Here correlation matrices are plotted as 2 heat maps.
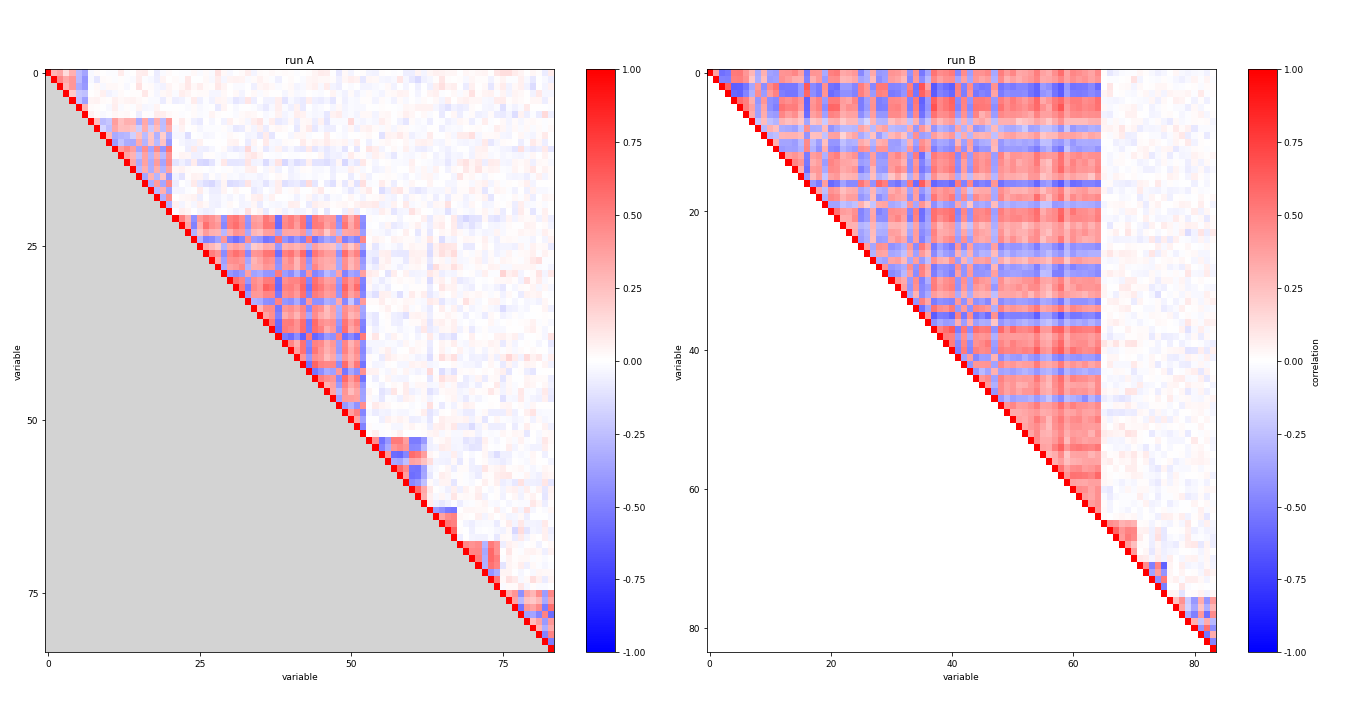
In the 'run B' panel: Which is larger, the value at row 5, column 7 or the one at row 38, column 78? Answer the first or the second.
the first
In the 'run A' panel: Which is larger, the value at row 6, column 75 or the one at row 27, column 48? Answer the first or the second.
the first
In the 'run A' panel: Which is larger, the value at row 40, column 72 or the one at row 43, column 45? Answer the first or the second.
the first
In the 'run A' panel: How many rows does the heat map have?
84
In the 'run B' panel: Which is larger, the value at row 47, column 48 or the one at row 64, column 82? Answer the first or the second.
the second
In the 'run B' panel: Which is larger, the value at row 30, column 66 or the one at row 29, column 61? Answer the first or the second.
the first
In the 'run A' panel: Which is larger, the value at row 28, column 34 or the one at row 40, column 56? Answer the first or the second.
the first
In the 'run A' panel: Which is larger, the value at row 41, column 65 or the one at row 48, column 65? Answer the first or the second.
the first
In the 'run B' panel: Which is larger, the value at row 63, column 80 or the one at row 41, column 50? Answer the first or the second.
the first
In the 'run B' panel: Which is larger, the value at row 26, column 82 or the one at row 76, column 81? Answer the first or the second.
the second
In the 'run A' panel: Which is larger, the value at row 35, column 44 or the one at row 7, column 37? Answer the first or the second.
the first
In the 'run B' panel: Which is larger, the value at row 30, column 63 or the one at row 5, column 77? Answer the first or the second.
the first
